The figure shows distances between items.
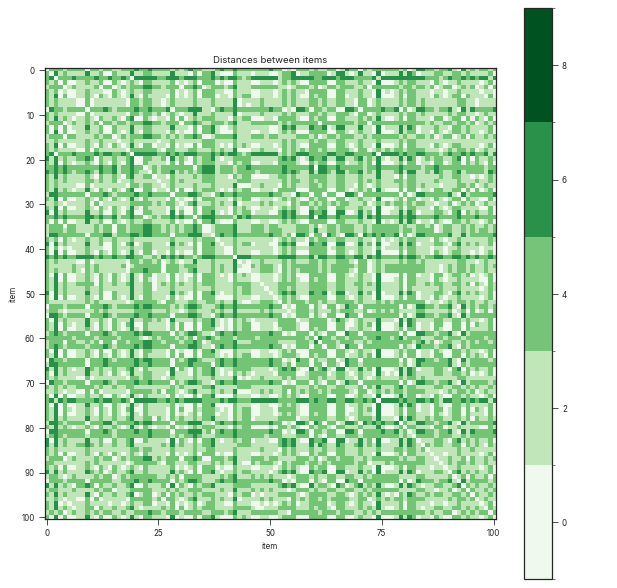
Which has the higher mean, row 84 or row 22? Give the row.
22
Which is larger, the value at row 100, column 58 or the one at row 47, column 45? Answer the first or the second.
the second
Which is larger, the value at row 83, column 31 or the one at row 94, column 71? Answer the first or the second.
the second
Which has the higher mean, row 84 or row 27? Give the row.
84
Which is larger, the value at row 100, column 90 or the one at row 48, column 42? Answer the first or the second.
the second
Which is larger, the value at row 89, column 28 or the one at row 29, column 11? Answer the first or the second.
the first
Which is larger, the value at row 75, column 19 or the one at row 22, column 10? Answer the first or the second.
the first
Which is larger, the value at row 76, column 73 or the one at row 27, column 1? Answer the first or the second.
the second
